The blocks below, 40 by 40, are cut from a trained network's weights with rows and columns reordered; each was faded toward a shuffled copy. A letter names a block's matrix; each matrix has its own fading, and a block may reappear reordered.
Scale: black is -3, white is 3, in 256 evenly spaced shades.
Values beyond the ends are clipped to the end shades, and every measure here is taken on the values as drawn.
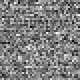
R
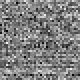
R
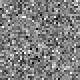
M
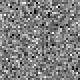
M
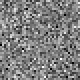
M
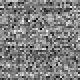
R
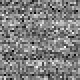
R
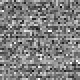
R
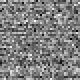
R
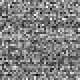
R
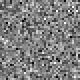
M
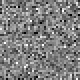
M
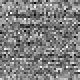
R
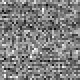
R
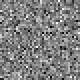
M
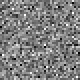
M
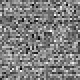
R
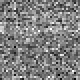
R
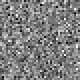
M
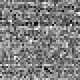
R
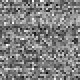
R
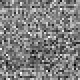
R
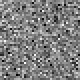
M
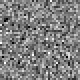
M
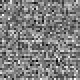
R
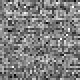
R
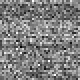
R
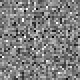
M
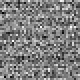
R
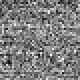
R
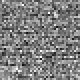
R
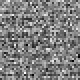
R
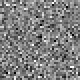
M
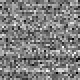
R
